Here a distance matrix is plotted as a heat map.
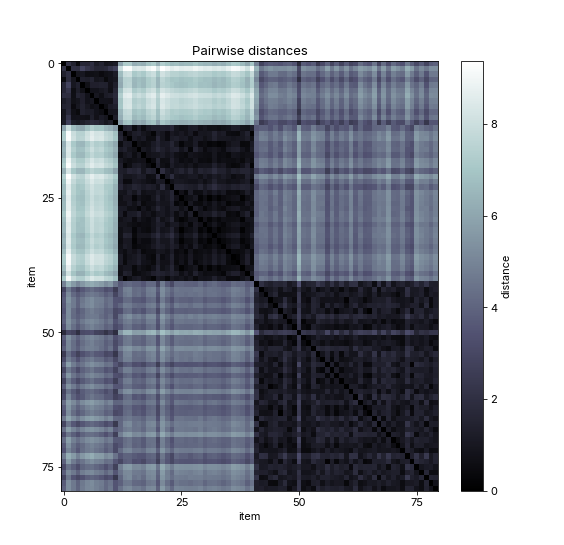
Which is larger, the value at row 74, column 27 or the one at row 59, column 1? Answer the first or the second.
the second
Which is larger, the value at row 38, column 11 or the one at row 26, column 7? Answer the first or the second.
the second
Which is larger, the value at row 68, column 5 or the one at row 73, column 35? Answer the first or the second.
the first
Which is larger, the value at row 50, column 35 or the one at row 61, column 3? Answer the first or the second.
the first
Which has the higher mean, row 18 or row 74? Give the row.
18
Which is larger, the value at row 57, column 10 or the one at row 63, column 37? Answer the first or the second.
the second
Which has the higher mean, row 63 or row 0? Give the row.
0
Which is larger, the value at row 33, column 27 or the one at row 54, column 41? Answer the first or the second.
the second
